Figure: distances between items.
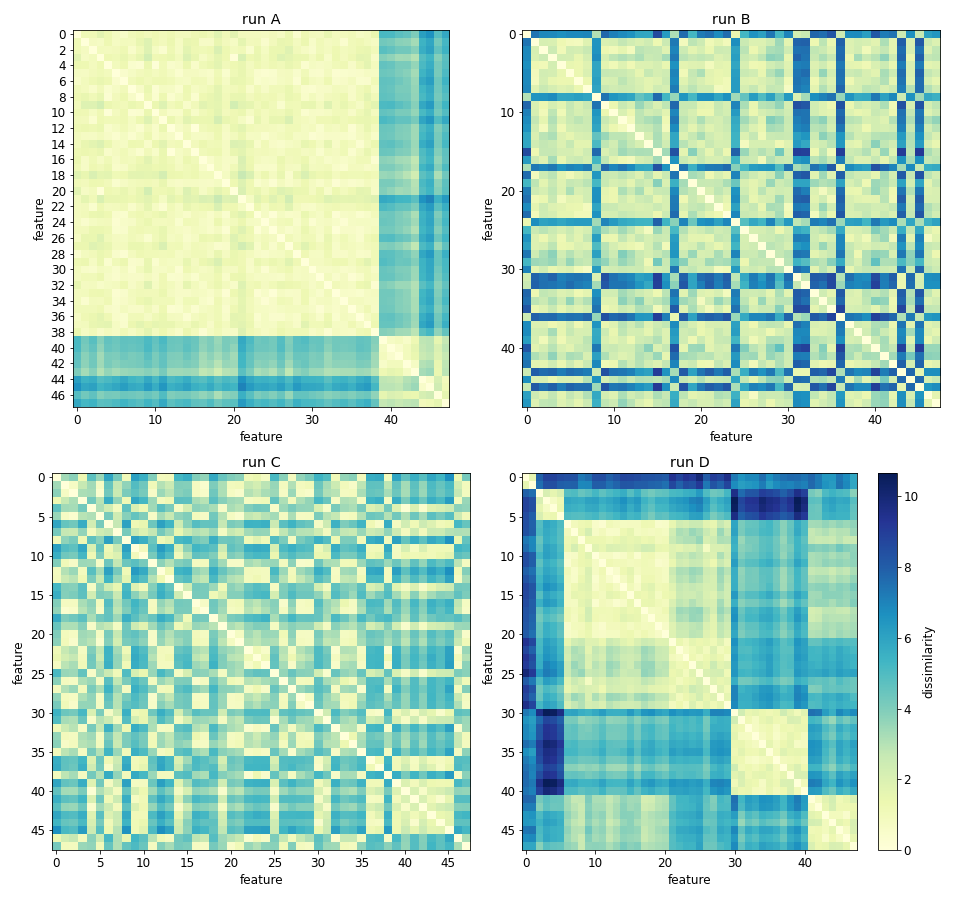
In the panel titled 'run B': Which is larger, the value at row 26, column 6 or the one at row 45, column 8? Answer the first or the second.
the second
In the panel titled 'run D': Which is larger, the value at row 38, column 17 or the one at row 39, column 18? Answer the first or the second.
the second
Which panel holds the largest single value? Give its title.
run D
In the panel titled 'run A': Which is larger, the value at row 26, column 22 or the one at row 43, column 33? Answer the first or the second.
the second
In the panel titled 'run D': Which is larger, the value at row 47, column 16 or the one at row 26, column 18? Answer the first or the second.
the first
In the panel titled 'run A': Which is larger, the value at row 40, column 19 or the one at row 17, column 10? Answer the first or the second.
the first
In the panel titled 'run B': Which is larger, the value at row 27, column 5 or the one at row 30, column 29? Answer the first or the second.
the second
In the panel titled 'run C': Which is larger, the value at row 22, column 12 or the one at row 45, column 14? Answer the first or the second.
the second
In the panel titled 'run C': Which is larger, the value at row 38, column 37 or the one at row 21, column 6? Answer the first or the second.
the first
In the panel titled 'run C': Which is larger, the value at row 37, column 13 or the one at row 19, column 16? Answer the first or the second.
the first
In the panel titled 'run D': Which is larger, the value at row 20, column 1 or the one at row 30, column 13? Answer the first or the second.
the first
